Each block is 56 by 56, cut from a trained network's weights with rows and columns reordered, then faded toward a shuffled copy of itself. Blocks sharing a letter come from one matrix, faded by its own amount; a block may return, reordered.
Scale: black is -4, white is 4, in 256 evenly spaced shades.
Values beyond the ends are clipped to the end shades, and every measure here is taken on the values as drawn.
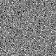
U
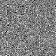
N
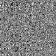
N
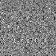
N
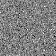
U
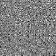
N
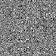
N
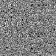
U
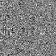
N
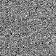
N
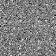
U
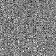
N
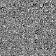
N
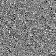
U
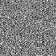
N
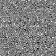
U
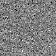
U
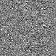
N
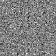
N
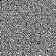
U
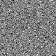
U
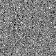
N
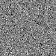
U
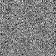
N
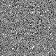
N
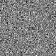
N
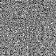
N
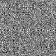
N
